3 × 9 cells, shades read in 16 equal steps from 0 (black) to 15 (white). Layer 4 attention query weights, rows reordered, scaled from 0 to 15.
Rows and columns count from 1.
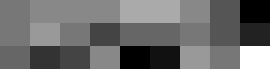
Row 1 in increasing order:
0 5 7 8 8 8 8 10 10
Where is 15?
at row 3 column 9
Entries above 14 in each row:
0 0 1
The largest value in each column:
7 9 8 8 10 10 9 7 15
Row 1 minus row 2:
0 -1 1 4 4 4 1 0 -2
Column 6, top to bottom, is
10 6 1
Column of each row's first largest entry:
5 2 9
